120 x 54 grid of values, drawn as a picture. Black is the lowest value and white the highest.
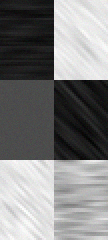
It is made of 3 by 2 panels. Panel 1,1: very low, streaked across, faint in contrast. Panel 1,2: very high, slanting down to the right, faint in contrast. Panel 2,1: low, flat. Panel 2,2: very low, slanting down to the right, faint in contrast. Panel 3,1: very high, slanting down to the right, faint in contrast. Panel 3,2: high, streaked across.
